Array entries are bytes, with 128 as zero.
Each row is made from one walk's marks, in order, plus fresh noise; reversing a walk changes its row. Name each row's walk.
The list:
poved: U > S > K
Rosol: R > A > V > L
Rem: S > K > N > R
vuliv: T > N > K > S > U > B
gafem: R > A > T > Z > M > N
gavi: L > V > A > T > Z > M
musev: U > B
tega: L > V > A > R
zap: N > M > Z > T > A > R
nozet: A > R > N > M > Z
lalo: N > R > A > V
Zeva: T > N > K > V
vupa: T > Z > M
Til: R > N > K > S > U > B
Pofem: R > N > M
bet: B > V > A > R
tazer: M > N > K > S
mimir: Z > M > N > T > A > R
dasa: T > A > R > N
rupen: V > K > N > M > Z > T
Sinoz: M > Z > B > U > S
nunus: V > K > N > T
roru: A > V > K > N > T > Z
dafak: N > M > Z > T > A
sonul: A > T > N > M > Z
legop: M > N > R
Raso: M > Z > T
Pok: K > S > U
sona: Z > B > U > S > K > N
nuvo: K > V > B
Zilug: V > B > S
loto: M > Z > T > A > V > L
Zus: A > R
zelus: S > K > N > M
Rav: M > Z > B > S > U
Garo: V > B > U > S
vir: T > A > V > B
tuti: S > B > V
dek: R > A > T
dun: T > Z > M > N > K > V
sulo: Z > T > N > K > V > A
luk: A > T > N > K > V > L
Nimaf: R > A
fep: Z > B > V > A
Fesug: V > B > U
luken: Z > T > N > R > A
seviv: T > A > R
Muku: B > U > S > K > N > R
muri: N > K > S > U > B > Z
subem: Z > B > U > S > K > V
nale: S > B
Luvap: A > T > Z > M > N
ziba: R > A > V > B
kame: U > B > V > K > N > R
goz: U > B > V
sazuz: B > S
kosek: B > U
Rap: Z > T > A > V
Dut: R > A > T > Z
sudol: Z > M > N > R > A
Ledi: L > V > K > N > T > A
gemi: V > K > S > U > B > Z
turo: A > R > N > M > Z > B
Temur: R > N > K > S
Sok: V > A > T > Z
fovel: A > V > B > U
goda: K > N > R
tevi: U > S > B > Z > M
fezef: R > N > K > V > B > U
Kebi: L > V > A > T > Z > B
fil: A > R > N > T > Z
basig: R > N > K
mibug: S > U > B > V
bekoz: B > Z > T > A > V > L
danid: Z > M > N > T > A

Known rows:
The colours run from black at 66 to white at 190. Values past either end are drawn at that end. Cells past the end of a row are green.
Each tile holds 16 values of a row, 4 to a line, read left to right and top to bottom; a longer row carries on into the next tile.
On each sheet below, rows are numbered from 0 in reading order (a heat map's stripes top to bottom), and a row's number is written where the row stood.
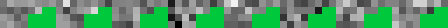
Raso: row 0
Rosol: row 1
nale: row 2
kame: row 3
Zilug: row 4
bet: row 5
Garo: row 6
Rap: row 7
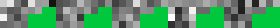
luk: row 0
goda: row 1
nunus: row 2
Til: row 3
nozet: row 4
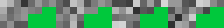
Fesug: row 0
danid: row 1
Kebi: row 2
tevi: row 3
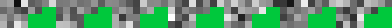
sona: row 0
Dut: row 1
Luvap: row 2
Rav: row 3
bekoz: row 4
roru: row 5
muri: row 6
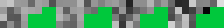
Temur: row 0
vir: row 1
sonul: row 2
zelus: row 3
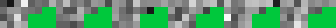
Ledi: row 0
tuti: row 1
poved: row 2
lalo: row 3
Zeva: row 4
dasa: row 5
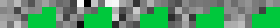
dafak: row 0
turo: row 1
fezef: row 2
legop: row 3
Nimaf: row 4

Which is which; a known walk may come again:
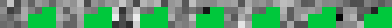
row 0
goz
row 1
vir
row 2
vuliv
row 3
poved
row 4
dasa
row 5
fovel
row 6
tega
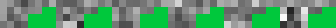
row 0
kosek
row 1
vupa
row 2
musev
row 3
sazuz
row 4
dek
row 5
Til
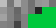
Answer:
nuvo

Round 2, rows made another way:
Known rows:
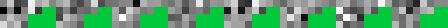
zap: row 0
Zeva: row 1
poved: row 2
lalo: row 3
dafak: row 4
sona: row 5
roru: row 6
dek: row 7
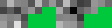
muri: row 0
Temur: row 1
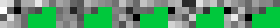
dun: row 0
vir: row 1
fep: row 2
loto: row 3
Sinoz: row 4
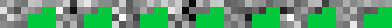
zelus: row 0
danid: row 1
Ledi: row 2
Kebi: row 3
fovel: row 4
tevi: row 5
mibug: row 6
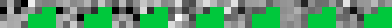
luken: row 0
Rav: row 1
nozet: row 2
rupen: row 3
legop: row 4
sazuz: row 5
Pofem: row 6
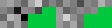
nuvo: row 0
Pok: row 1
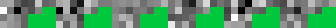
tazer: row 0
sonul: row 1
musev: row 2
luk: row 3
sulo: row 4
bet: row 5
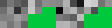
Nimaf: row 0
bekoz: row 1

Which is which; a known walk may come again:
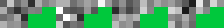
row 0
basig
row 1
roru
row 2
seviv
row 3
Dut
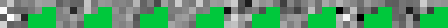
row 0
nunus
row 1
Nimaf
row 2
kosek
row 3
Rem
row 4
Raso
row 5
Zus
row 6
Sinoz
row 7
ziba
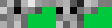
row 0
sudol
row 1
sonul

